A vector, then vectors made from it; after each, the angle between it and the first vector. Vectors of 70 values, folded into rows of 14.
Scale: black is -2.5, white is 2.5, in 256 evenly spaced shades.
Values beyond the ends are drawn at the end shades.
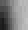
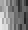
nearly opposite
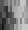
nearly parallel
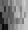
nearly parallel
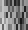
partly opposed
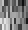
partly opposed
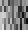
partly opposed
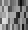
partly opposed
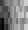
nearly parallel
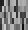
orthogonal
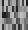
orthogonal
